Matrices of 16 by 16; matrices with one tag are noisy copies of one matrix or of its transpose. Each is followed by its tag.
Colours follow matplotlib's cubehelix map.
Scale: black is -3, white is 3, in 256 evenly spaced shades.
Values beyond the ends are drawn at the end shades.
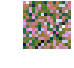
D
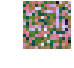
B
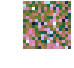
D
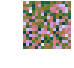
D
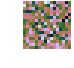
D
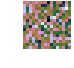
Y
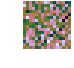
D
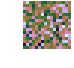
D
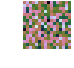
Y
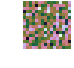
B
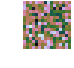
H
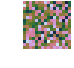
D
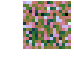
H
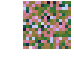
Y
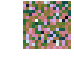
D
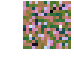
H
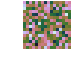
H
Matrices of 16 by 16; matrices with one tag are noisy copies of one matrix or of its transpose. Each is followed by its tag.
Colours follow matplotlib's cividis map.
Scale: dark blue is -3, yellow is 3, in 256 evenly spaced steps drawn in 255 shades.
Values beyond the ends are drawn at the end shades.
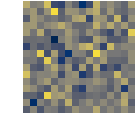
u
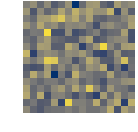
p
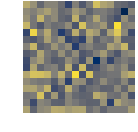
u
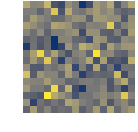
u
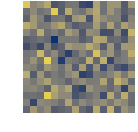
u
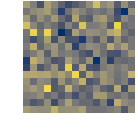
u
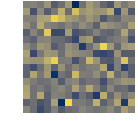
p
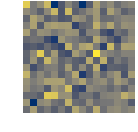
u
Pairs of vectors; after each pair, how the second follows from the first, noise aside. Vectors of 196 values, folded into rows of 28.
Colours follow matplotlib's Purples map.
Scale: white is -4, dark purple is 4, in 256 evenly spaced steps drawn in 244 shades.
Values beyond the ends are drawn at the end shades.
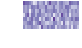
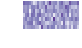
copied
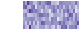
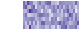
copied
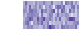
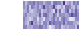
negated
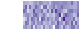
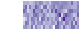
copied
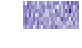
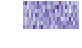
negated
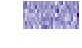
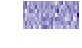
copied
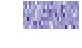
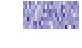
copied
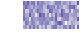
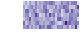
negated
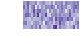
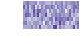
copied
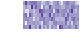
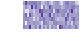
copied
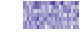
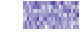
copied
